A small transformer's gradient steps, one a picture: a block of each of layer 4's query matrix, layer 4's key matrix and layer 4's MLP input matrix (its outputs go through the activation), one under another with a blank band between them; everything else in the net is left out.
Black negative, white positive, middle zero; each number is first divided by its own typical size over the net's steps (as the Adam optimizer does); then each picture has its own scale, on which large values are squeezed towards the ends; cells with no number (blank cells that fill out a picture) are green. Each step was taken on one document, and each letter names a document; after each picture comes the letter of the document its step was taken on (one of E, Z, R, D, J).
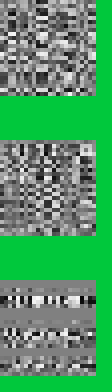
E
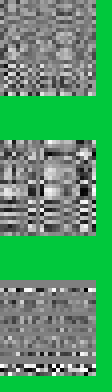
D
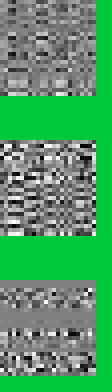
E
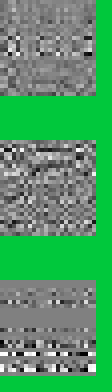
D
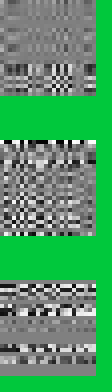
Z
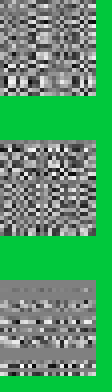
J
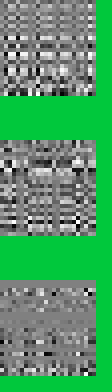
D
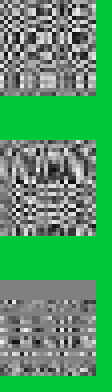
J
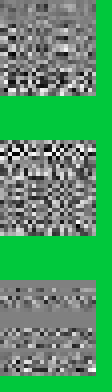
E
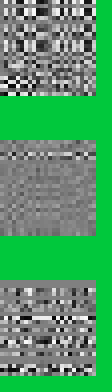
J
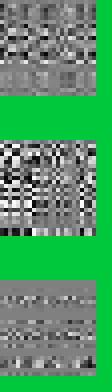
E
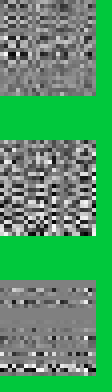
D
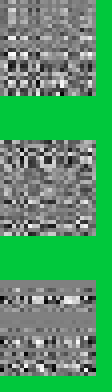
D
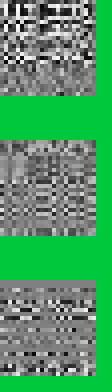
J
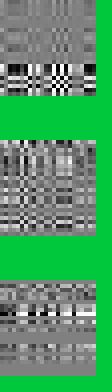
Z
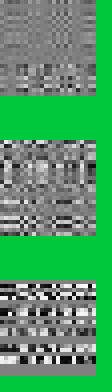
Z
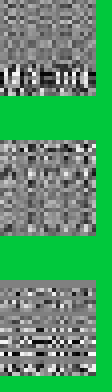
J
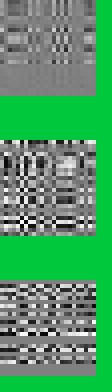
Z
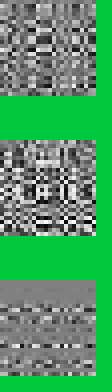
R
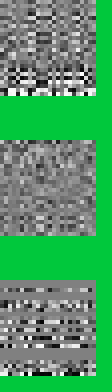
R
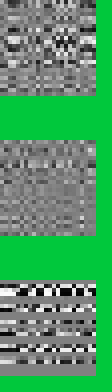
Z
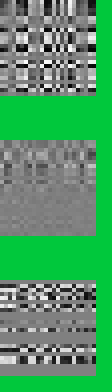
Z
